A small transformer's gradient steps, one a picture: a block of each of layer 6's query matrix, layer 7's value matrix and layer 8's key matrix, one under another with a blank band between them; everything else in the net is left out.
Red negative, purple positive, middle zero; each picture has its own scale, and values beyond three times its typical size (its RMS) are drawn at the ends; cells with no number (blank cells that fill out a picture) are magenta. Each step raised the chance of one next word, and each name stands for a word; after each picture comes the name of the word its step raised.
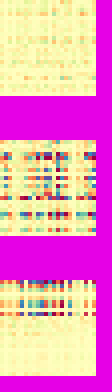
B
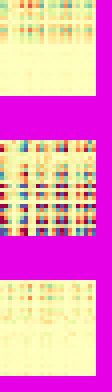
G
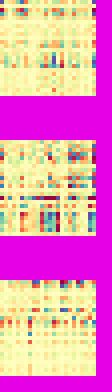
B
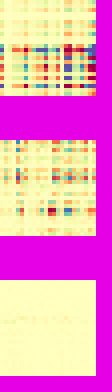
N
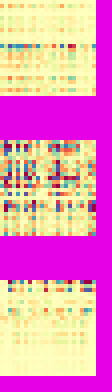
N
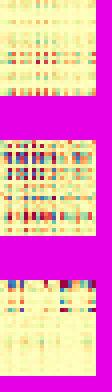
B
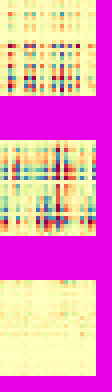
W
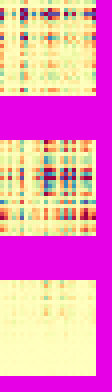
N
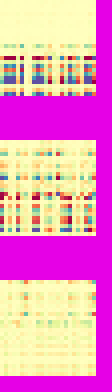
G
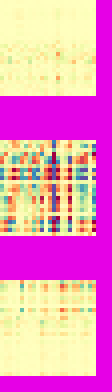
W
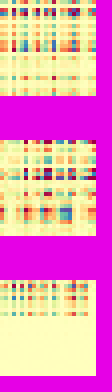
N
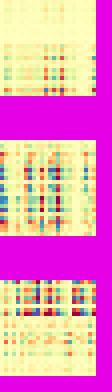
W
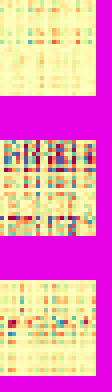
B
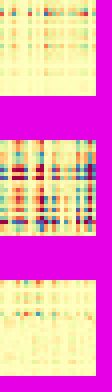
W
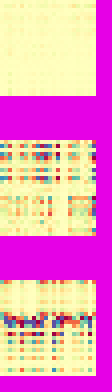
B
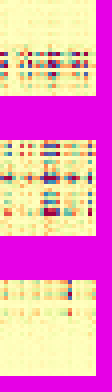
N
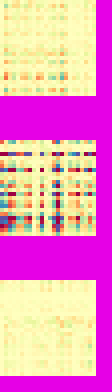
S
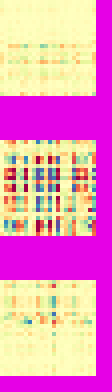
W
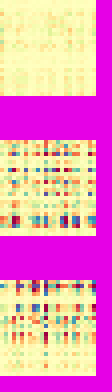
S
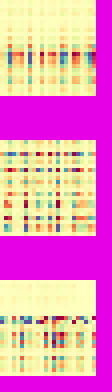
S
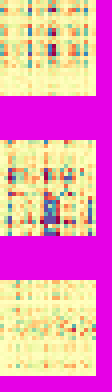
S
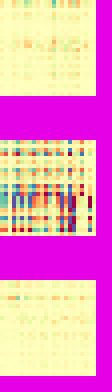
G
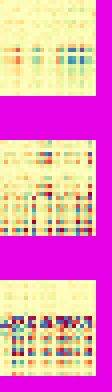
G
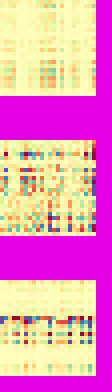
S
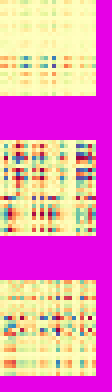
B
